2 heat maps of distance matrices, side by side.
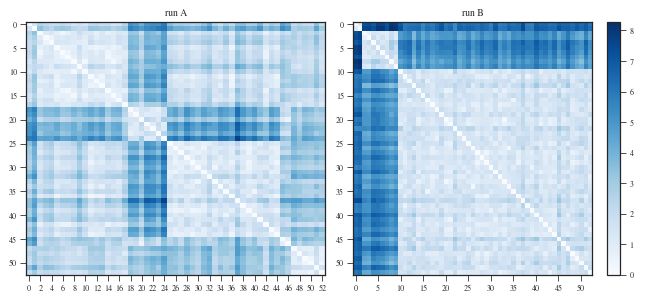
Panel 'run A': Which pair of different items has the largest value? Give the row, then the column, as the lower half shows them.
37, 24
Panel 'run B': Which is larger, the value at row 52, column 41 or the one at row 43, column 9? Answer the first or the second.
the second
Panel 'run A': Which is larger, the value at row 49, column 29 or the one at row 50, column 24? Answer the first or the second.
the second
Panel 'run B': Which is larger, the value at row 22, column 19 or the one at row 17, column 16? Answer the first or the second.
the first
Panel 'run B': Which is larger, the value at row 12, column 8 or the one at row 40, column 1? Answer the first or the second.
the second
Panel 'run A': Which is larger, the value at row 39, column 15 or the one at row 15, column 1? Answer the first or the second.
the second
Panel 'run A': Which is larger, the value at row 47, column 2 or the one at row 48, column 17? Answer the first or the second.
the first
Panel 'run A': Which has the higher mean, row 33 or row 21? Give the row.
21
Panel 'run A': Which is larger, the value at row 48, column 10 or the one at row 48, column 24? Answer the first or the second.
the second
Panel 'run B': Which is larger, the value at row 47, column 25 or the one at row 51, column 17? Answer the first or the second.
the second
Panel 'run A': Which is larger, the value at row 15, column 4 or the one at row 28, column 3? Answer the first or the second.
the second
